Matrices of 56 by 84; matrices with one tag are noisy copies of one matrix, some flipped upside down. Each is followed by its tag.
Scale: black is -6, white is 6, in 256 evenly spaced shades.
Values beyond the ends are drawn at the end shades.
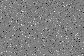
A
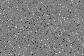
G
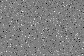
A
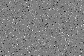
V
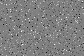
A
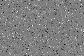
V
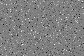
A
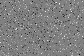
G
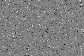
V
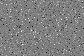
A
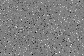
G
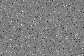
A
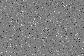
A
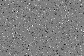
V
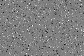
V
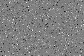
V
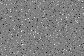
A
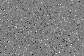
G
